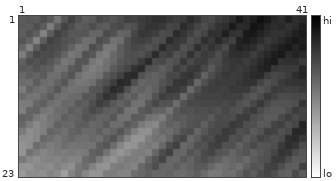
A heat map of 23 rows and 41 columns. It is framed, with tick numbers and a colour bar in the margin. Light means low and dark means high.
Odd rows or columns: none. Ninth with the highest average: top right. Mirror symmetry: none. Slope: up to the top right. Ninth with the lowest average: bottom left. Histogram: bell-shaped.
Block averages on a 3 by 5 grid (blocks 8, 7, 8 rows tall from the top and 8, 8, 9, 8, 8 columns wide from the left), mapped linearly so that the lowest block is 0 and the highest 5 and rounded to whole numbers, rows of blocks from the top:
2 2 4 4 5 | 1 2 2 3 3 | 0 1 1 2 3
